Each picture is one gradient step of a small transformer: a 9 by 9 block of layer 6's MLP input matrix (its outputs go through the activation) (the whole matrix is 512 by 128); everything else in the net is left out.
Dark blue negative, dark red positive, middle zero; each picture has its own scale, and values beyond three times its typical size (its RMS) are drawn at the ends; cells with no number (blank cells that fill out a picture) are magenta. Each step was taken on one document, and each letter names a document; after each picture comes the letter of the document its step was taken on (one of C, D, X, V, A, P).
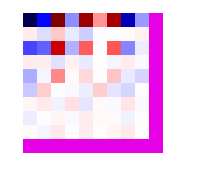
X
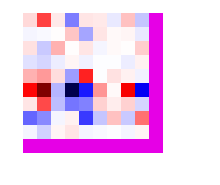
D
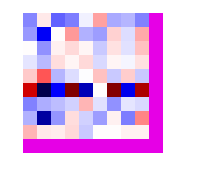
D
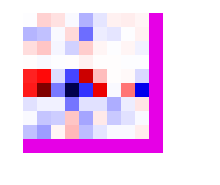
D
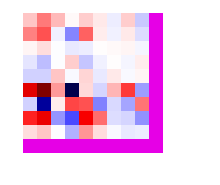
D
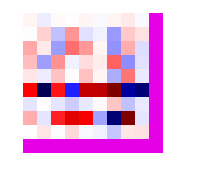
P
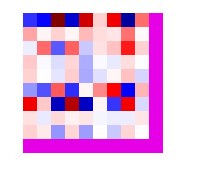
X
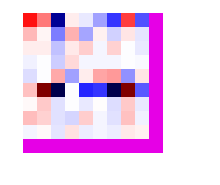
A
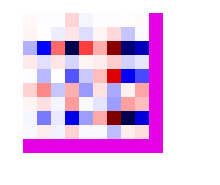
P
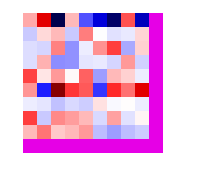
A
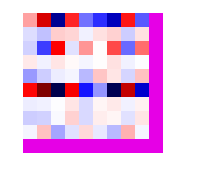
A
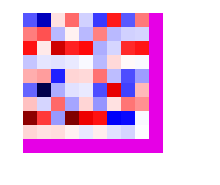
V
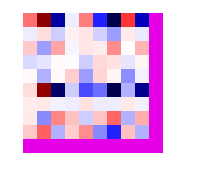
A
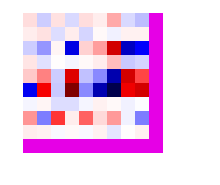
P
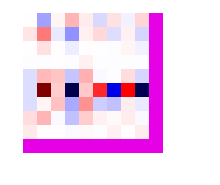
D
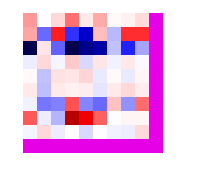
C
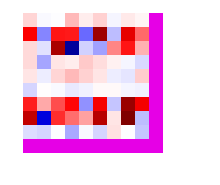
C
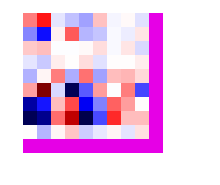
D
